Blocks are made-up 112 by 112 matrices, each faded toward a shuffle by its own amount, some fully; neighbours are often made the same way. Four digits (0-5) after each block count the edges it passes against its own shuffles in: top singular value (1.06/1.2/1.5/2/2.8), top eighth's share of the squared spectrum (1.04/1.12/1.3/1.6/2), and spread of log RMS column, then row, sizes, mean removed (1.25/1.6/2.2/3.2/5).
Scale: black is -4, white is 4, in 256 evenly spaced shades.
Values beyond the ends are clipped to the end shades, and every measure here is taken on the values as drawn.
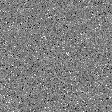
2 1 0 0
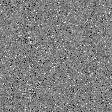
2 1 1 0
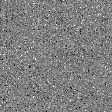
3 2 1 0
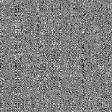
4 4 3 2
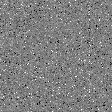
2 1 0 0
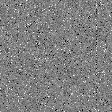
3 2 1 0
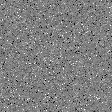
0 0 0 0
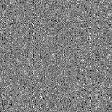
4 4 3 2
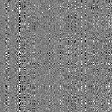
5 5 4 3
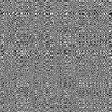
5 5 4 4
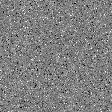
1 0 0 0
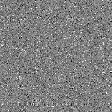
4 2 1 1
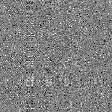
4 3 2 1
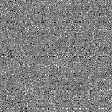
4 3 2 2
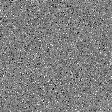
3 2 0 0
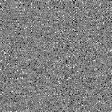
4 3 2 2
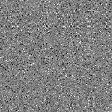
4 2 1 1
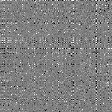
5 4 3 3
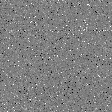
2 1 0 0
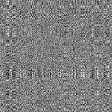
5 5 3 3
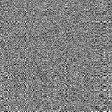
5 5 3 3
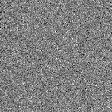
3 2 1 1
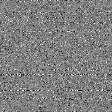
2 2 0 3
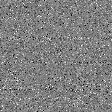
1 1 0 2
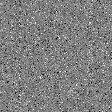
2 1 1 0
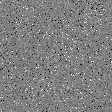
0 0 0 0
